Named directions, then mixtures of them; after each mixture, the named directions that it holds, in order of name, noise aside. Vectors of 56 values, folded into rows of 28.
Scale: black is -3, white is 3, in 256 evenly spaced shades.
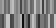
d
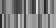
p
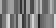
d, p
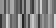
d, p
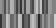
d, p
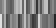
d, p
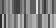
p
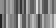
d, p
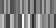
d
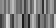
d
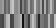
d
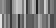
p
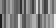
d, p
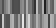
d, p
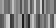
d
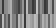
p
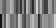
d, p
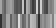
d, p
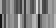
d, p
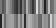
p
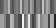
d
